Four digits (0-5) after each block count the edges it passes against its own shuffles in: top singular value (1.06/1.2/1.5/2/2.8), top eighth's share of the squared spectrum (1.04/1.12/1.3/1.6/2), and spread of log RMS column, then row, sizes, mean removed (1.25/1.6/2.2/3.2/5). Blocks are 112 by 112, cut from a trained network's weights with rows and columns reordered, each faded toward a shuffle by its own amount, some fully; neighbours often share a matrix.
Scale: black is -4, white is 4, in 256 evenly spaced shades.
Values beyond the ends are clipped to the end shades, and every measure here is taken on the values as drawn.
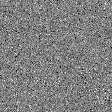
2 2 1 0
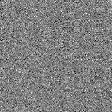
4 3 1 2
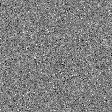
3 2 0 1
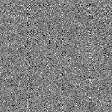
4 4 2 2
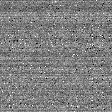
4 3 2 1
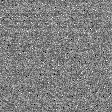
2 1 0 0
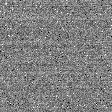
2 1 0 0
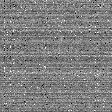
4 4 2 1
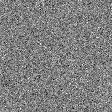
0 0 0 0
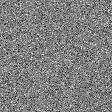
0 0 0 0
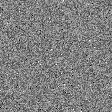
2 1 0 0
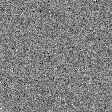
0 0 0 0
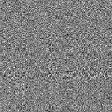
4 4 2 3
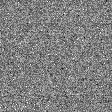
1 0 0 0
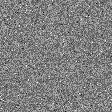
0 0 0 0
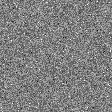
0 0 0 0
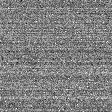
4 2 0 1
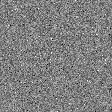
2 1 0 0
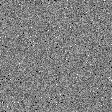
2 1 0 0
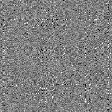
4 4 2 2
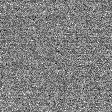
2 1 0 0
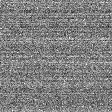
4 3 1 1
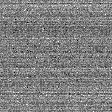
4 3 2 2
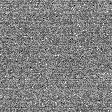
3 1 0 0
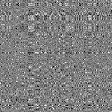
5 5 2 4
